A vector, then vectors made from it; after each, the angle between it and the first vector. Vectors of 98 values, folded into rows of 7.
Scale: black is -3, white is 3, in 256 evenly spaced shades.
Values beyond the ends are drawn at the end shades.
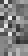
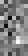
nearly opposite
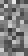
partly opposed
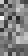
nearly opposite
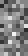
orthogonal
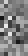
nearly parallel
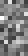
partly opposed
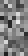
partly aligned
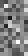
partly opposed
